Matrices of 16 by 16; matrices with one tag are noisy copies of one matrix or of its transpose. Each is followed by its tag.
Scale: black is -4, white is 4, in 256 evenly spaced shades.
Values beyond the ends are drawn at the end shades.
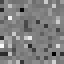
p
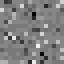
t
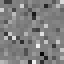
t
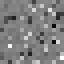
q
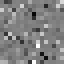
t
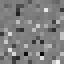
q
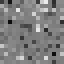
p
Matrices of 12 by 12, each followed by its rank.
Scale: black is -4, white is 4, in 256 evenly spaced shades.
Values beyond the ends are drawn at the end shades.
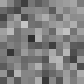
full rank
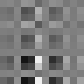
one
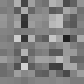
two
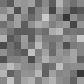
full rank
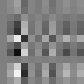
one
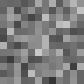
full rank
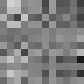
two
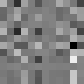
two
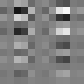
one
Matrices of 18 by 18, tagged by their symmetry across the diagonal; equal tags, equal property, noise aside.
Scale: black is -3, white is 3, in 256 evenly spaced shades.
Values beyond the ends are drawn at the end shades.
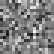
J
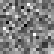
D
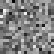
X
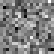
X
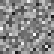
D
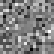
J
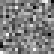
J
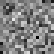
D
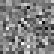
J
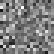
X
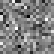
J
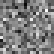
X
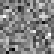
X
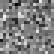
J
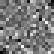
D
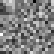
J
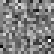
X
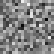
X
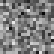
J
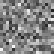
X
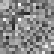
D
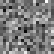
X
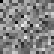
D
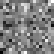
J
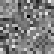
D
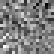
J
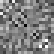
D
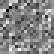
D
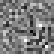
D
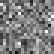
X
